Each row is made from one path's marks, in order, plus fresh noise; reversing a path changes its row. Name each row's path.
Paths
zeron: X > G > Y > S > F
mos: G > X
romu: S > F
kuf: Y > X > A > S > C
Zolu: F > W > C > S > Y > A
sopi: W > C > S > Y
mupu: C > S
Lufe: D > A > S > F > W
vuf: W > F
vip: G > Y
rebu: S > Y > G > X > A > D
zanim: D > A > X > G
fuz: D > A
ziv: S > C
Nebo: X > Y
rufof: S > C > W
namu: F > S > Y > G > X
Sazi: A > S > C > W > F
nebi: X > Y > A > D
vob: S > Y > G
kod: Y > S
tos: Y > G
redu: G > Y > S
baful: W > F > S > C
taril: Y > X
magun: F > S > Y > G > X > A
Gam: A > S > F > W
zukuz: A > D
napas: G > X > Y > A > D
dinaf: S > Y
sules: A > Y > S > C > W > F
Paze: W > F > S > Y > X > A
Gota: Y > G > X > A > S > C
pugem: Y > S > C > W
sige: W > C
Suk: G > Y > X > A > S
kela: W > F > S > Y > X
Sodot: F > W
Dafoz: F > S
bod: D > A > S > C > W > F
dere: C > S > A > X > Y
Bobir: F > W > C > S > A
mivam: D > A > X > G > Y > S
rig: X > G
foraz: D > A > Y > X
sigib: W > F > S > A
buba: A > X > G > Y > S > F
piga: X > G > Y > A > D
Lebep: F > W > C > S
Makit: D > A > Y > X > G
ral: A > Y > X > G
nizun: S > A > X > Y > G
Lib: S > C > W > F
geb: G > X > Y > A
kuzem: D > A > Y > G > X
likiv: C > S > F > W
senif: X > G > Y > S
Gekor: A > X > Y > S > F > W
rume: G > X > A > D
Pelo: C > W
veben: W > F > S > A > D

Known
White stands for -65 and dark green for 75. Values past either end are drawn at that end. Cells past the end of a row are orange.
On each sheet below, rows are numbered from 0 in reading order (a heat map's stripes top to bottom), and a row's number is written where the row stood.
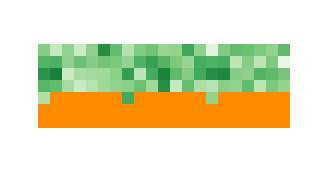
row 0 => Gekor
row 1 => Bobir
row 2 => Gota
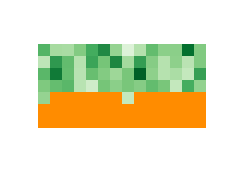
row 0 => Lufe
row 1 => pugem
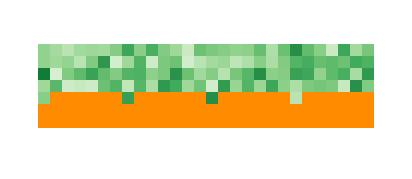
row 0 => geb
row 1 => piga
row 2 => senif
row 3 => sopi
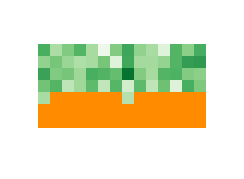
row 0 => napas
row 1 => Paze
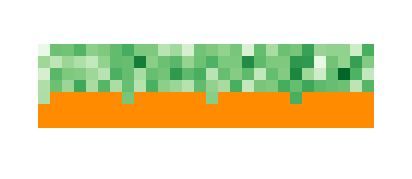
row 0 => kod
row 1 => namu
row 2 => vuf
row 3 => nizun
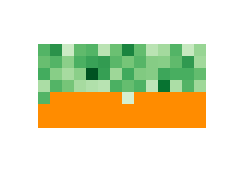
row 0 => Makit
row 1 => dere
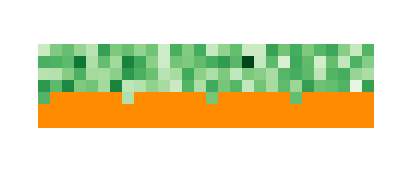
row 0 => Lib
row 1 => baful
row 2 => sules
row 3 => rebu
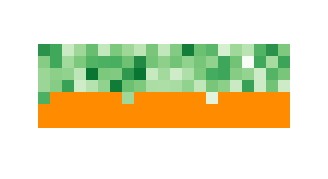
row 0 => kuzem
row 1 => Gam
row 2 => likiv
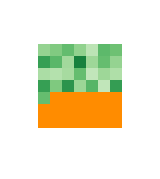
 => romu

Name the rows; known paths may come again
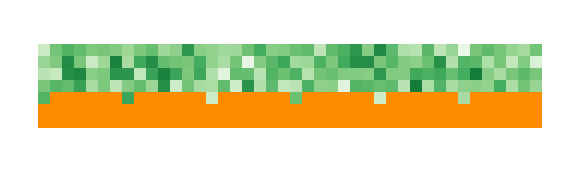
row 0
Lebep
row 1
Bobir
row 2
mupu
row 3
fuz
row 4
dere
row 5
kuf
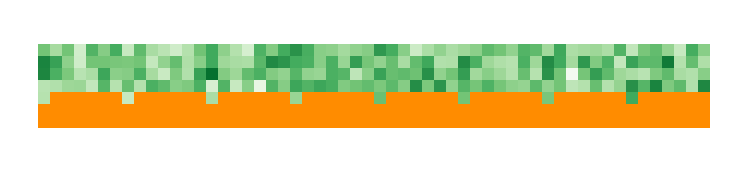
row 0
baful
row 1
taril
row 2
Paze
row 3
dinaf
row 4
Nebo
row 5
ziv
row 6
ral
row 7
Lib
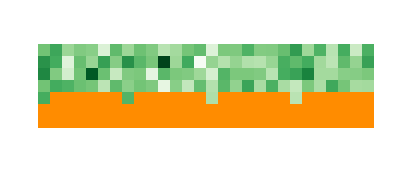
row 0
nizun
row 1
buba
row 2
kod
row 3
veben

